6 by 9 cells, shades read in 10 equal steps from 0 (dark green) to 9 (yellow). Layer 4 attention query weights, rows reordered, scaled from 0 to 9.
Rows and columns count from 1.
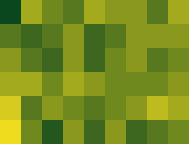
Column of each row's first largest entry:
2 4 1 1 1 1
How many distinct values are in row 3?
4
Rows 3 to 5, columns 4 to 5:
5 2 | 6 5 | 4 3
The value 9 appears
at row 6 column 1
